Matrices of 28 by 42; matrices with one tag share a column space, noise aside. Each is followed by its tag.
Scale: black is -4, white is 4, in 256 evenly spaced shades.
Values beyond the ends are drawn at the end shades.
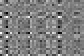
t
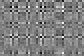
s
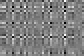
s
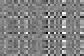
t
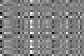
t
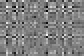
s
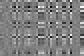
s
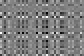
t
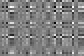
s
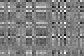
s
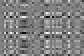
t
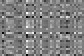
t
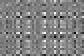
t
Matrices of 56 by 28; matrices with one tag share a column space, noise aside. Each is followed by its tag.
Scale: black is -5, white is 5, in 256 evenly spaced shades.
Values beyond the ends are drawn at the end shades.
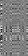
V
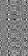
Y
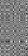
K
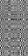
Y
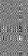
V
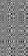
K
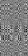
V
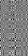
Y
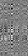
V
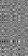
K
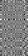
Y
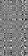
Y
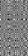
Y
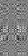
V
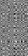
K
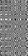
Y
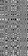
Y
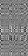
V
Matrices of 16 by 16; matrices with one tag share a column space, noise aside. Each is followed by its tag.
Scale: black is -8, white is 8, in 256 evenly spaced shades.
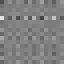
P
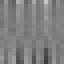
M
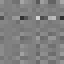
P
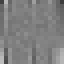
M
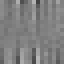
M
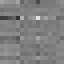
P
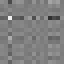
P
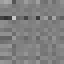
P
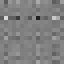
P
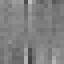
M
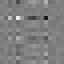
P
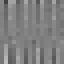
M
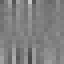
M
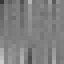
M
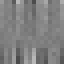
M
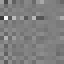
P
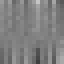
M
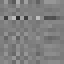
P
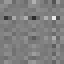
P
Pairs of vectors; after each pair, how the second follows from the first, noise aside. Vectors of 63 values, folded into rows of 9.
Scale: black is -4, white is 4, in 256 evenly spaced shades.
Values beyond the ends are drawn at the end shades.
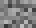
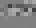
partly zeroed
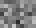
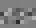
partly zeroed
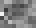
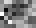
scaled up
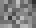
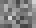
negated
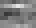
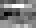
scaled up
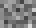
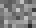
negated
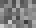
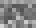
sign-scrambled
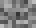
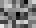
scaled up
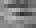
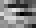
scaled up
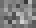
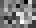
scaled up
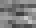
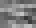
negated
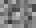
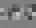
partly zeroed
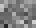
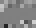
partly zeroed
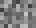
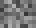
sign-scrambled
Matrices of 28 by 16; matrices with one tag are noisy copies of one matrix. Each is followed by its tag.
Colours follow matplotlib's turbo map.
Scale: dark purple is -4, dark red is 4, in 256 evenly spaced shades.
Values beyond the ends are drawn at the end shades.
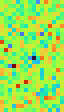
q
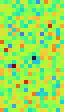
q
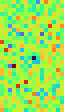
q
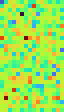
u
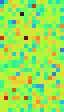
u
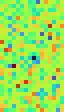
q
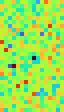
q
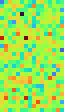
u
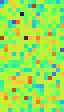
u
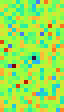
q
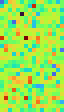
u
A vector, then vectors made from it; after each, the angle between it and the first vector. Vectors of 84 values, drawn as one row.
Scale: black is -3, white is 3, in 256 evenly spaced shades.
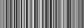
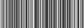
partly aligned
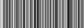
partly aligned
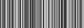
partly opposed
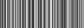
nearly opposite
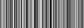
nearly parallel
